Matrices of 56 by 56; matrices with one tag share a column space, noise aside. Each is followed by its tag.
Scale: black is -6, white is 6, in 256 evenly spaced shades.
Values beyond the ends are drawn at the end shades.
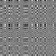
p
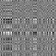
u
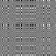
p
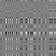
u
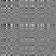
p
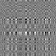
u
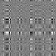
u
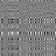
u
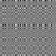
p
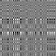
u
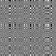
p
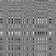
u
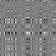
u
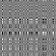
u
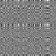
p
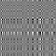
u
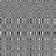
u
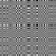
p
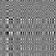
u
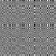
p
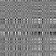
u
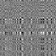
u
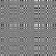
p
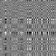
u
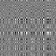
u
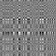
u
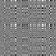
p
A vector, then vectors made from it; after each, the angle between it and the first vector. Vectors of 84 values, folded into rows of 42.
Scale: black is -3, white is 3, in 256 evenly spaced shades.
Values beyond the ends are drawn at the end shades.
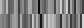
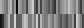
orthogonal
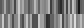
partly opposed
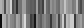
orthogonal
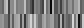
orthogonal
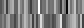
nearly opposite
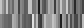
nearly parallel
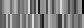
partly aligned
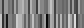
orthogonal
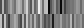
partly opposed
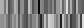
nearly parallel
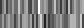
nearly opposite
